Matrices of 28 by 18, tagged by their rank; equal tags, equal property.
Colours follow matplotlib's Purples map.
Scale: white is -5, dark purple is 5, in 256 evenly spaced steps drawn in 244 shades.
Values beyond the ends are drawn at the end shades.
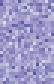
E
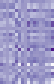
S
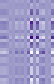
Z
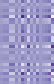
Z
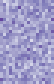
E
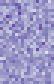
E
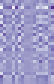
S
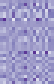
S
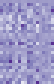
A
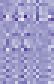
A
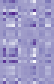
S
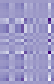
Z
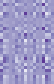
S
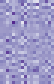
A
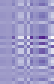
Z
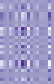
Z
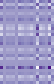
Z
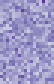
E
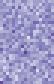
E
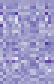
A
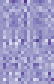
A
